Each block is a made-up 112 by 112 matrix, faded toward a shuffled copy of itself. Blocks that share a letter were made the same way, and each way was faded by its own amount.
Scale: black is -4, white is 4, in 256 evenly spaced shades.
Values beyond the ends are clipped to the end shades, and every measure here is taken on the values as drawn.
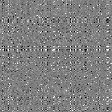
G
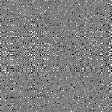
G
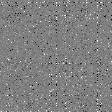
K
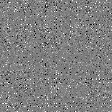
K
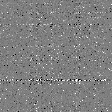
K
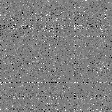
K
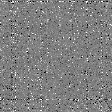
K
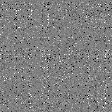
K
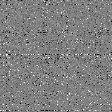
K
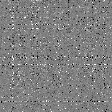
K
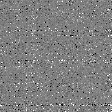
K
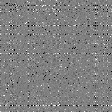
G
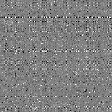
G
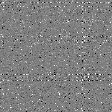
K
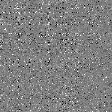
K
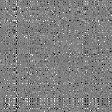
G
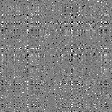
G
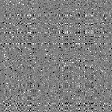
G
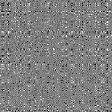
G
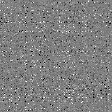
K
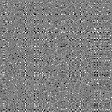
G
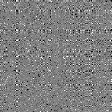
G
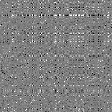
G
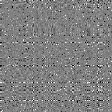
G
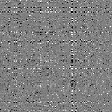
G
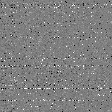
K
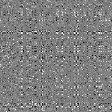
G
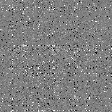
K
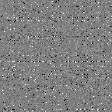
K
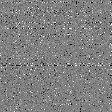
K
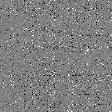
K
